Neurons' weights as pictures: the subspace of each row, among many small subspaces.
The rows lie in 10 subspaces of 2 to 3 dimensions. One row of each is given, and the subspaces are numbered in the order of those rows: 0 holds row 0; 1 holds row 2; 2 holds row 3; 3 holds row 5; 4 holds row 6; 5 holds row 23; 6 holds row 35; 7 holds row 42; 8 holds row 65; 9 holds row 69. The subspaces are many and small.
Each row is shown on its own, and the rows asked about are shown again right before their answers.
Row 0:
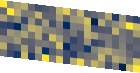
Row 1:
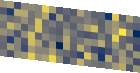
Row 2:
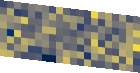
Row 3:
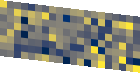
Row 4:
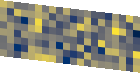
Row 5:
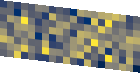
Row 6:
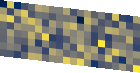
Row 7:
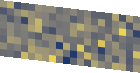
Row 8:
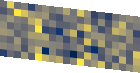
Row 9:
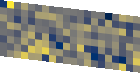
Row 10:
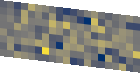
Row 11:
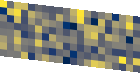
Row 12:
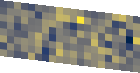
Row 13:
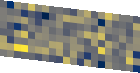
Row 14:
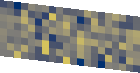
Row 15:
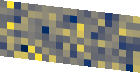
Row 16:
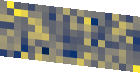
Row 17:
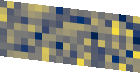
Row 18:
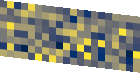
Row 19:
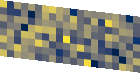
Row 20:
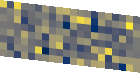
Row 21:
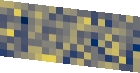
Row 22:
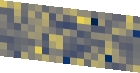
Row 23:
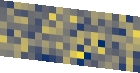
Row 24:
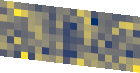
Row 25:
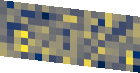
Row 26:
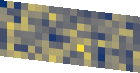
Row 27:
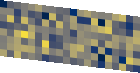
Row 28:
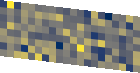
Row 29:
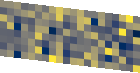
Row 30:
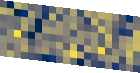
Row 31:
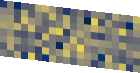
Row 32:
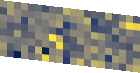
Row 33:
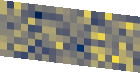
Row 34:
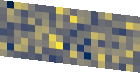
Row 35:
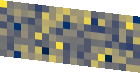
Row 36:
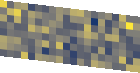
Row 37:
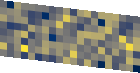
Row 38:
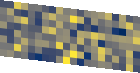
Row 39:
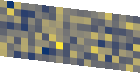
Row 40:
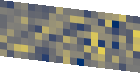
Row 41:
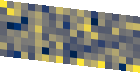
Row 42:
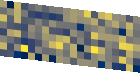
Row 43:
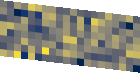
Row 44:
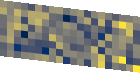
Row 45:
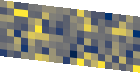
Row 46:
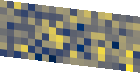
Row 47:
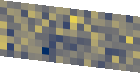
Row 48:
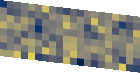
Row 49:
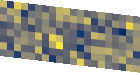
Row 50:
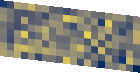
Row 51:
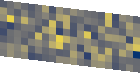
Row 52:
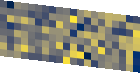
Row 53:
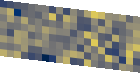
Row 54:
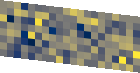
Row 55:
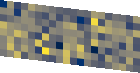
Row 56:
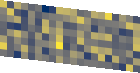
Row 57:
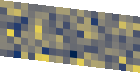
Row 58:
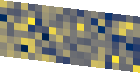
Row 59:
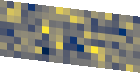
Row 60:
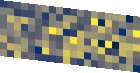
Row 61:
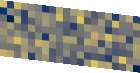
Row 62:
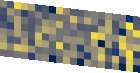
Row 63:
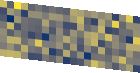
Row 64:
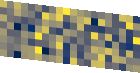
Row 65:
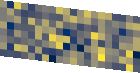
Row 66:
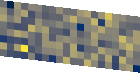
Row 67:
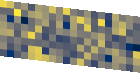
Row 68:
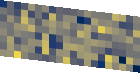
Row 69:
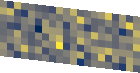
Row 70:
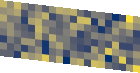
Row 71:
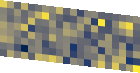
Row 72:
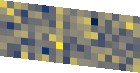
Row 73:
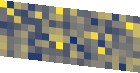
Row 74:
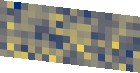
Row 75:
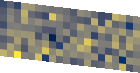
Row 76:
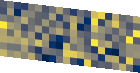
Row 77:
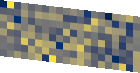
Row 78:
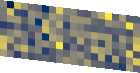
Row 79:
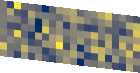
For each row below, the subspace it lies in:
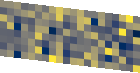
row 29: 6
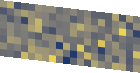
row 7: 5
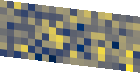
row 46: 8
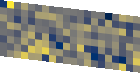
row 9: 2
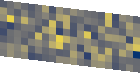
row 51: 1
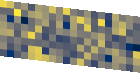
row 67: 1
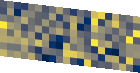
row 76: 1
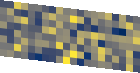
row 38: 5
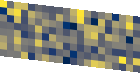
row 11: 4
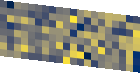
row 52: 3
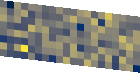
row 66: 7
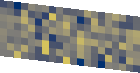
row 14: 3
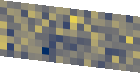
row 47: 1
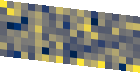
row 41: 0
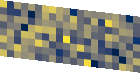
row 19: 9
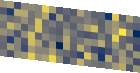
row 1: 9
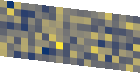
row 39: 9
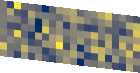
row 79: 9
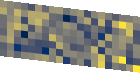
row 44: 2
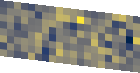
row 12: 6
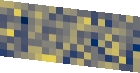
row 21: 1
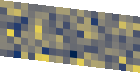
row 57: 0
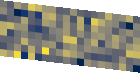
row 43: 4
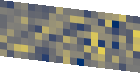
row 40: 6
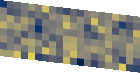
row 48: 0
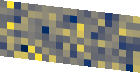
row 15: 7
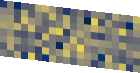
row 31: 6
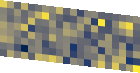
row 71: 7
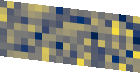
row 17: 6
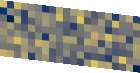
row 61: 4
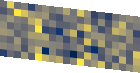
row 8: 0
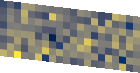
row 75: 8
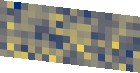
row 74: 8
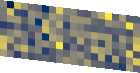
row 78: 9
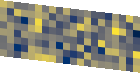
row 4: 5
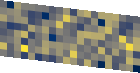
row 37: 7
